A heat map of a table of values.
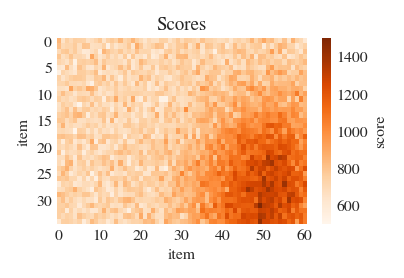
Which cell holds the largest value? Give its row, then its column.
31, 49
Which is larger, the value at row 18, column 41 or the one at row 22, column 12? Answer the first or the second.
the first
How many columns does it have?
61
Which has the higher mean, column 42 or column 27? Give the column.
42
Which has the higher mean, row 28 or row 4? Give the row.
28
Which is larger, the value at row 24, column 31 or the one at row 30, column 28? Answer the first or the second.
the first
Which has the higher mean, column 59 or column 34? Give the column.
59
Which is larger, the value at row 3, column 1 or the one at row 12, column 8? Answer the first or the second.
the second
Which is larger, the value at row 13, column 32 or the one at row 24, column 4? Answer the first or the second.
the first
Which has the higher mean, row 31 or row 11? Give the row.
31
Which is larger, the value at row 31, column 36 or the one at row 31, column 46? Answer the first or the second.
the second
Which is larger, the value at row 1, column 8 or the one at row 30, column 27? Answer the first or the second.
the second
